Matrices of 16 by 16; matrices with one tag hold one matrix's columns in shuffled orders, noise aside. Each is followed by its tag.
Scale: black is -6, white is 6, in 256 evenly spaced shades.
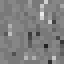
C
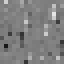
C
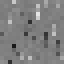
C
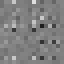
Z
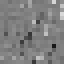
C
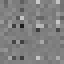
Z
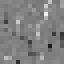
C
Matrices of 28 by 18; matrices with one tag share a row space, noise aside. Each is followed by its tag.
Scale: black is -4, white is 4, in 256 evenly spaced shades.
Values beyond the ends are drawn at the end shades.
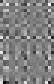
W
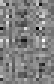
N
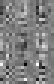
N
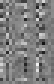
N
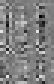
N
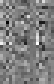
N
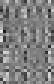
W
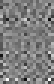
W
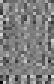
W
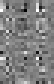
N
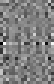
W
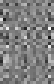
W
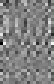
W
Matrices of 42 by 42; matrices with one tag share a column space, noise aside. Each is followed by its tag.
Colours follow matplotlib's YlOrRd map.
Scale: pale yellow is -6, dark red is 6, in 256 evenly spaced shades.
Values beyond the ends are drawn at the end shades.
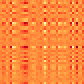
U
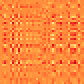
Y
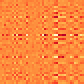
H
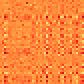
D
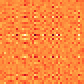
H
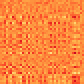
D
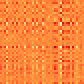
U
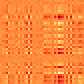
D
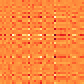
H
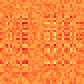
Y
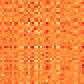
U
